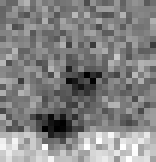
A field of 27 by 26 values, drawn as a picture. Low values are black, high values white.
There are two dips. The ninth with the highest average is the bottom right. There are no regular stripes. The bottom part is higher, past a seam about 80% of the way down.
